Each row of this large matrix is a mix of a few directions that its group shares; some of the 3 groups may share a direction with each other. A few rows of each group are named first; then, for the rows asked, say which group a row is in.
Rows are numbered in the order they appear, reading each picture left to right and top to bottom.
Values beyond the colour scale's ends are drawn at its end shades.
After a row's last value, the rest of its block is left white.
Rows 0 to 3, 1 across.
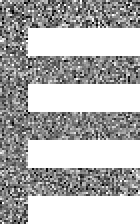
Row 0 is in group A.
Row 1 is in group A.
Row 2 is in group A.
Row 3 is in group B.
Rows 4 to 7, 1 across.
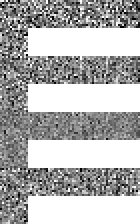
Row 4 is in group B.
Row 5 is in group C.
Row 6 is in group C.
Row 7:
C
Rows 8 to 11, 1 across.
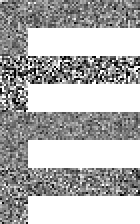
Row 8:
A
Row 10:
B
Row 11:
B
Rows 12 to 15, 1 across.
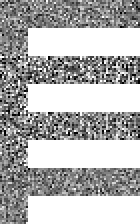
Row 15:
A
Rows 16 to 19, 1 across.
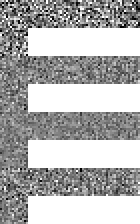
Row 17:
B
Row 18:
A
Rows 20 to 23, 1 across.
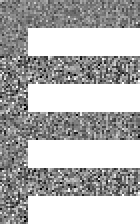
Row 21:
B
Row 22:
C
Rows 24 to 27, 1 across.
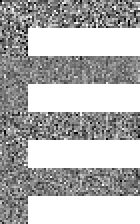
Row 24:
A
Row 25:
C
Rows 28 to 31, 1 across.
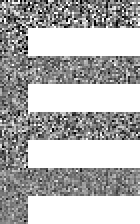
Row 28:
C
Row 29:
A
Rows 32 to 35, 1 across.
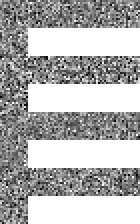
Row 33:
A
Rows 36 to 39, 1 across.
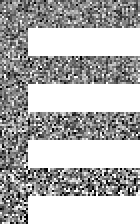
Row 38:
A
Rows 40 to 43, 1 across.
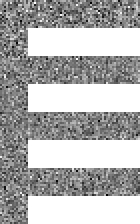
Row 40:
B
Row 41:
C
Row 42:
C
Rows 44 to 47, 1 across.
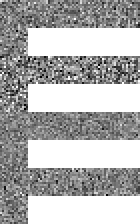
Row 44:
A
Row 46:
B
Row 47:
C
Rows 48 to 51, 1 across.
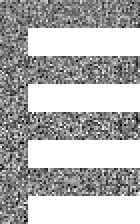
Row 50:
B
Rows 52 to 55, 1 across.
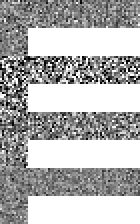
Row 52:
C
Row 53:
A
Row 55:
A
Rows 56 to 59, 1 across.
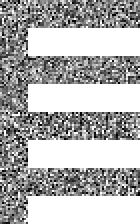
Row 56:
A
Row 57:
A
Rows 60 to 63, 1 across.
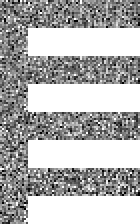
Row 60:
C
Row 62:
B
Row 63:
C
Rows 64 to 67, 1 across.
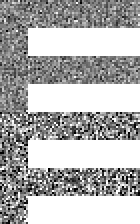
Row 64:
C
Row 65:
A
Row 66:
A
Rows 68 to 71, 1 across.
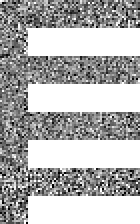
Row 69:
B
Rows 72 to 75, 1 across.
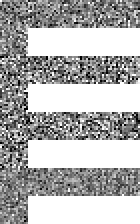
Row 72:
A
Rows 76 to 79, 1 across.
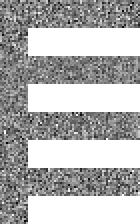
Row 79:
A
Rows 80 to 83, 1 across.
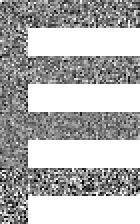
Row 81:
A
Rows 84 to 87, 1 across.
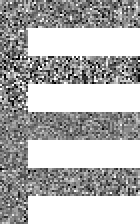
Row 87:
A
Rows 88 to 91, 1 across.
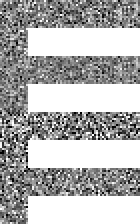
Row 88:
B
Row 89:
B
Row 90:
A
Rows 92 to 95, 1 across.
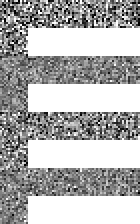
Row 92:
C
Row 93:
A
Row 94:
B
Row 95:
C
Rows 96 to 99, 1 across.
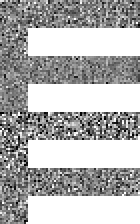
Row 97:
C
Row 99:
A
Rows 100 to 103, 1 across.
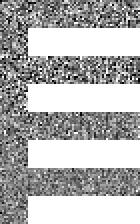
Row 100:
A
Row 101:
C
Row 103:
C
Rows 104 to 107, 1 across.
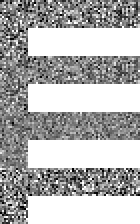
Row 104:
B
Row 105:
B
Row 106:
A
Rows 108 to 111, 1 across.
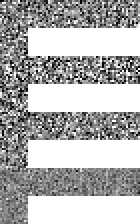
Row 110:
A
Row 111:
C
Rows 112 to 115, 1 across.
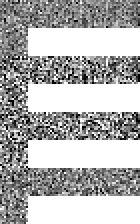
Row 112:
C
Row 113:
C
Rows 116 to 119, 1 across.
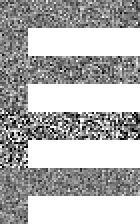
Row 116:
B
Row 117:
B
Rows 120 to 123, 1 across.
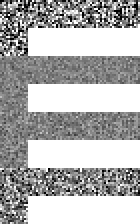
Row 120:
B
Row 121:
A
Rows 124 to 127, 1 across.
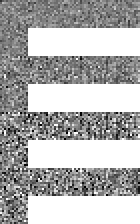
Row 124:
A
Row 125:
C
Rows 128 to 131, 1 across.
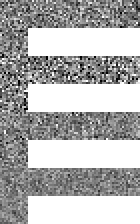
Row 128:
B
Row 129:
B
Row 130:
C
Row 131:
A
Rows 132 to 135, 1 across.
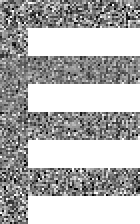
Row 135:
C
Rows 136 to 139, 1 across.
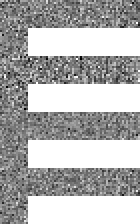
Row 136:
B
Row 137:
C
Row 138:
C
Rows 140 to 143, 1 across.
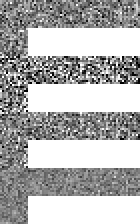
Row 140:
B
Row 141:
B
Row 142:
B
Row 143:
A
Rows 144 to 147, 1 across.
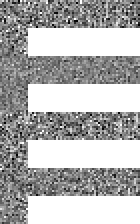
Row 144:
C
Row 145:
A
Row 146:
B
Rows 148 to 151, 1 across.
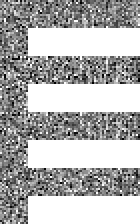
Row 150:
C
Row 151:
B
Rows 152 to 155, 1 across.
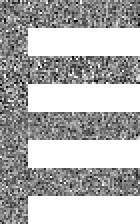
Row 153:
C
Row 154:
C
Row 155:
B
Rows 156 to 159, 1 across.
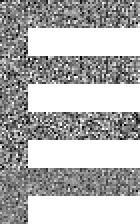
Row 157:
C
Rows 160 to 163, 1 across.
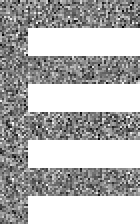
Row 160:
A
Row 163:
A
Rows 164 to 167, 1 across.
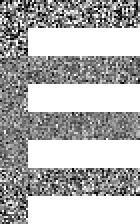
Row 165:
B
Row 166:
C
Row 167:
C
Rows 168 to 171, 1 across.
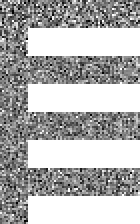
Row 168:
A
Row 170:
B
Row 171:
A
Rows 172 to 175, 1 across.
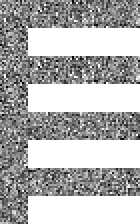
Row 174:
B
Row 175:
A
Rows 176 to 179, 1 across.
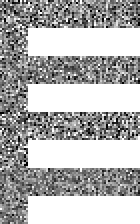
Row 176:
C
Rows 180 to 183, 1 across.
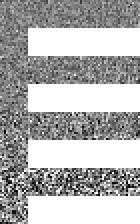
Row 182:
C
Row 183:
A
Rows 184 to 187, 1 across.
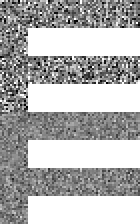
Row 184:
C
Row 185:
C
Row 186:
A
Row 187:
A
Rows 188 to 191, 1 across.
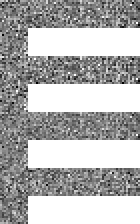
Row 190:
B
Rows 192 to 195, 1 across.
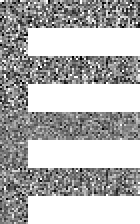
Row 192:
A
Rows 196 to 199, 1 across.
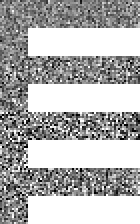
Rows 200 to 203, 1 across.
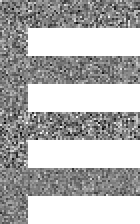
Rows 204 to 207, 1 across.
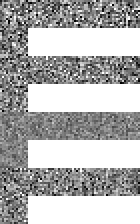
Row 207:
C
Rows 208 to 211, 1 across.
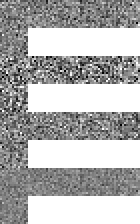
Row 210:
B
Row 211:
B
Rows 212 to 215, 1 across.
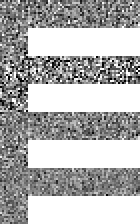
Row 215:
C
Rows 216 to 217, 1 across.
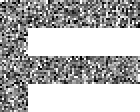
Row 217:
C
